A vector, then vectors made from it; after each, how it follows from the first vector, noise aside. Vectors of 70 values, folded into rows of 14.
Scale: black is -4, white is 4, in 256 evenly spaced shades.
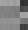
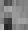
wrapped around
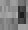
wrapped around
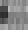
wrapped around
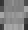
wrapped around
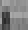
wrapped around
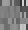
sign-scrambled
